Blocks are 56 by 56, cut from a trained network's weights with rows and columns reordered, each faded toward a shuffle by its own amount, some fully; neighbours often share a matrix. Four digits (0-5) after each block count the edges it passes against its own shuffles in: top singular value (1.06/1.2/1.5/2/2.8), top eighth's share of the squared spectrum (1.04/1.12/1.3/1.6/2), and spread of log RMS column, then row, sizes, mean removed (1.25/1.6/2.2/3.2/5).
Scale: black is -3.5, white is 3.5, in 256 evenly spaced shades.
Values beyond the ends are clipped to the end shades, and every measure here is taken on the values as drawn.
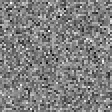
0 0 0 0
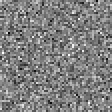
1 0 0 0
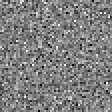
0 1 0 0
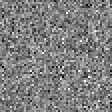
2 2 1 1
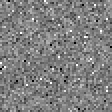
0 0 0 0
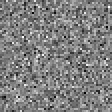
0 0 0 0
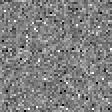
1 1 0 0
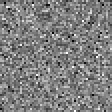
0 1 0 0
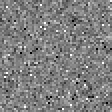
0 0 0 0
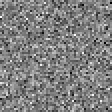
0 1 0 0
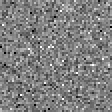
0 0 0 0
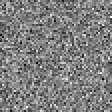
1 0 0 0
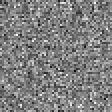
2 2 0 0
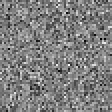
3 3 2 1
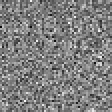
3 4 2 0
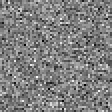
2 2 0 0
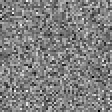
2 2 1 0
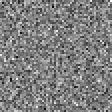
2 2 0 0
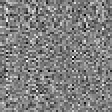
4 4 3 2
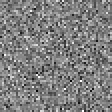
2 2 0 0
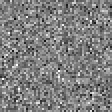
1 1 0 0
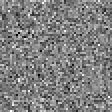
1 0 0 0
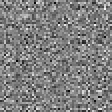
4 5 3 2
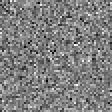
1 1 0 0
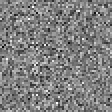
2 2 1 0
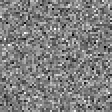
1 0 0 0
